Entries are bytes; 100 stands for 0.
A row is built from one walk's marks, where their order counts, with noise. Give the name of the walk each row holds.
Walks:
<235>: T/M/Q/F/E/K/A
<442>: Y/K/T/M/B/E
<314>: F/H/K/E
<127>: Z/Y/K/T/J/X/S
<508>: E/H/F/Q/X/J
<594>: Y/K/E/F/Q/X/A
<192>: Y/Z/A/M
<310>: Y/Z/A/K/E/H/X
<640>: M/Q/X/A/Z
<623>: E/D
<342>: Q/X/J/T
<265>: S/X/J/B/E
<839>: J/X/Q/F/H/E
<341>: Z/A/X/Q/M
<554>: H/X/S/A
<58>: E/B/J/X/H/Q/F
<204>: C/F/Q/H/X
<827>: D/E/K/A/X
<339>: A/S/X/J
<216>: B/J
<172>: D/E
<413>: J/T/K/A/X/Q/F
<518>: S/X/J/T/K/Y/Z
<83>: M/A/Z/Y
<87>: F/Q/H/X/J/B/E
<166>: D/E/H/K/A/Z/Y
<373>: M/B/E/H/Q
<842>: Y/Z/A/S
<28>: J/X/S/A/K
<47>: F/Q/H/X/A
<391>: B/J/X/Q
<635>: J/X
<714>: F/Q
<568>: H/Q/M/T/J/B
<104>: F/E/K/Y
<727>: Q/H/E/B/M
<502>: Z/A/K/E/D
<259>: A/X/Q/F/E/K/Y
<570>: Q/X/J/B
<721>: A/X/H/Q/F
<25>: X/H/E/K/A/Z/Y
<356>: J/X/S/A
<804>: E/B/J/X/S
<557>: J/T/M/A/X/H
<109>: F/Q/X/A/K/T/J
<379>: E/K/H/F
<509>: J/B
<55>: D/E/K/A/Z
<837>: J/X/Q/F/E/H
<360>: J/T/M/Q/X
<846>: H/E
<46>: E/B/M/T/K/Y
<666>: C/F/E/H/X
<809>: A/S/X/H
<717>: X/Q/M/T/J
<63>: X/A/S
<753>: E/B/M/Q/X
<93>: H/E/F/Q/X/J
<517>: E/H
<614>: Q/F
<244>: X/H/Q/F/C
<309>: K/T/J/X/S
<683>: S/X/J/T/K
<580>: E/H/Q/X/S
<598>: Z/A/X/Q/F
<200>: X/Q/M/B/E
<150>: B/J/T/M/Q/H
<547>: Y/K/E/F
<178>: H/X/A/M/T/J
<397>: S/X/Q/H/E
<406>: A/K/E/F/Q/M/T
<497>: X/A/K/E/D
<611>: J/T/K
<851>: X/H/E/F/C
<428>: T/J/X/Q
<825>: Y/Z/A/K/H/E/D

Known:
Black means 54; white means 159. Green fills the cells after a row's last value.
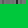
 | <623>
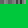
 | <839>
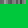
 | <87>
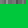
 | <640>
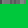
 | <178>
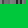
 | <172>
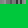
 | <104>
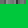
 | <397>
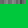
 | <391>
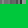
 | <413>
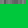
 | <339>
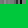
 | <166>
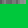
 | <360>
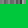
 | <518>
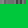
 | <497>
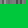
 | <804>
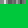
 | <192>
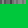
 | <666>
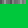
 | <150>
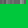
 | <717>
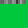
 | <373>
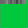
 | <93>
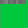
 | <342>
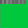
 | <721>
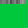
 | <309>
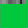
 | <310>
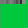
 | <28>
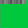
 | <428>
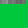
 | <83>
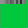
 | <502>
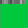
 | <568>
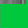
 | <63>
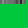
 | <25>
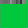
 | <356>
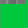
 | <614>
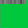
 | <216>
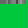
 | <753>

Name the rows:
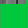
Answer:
<580>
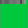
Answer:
<635>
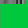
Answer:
<827>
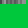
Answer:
<557>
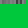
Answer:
<265>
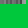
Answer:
<611>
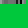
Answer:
<55>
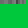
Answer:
<846>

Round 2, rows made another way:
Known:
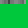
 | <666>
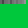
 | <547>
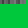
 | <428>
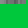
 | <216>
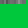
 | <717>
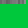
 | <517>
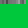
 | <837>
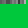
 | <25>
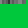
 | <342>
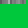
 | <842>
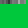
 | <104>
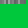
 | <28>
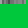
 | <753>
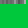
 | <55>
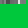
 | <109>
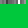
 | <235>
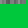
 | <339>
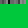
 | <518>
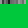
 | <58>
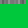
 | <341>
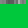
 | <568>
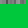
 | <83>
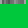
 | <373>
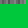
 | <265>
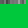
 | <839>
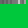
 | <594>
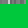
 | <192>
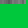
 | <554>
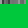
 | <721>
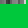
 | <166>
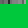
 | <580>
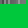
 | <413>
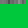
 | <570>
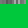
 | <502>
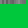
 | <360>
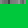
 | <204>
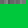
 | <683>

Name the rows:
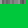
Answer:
<640>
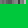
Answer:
<310>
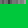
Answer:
<379>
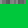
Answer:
<809>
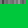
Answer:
<598>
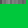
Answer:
<63>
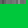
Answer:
<714>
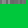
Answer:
<509>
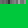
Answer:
<314>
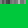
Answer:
<259>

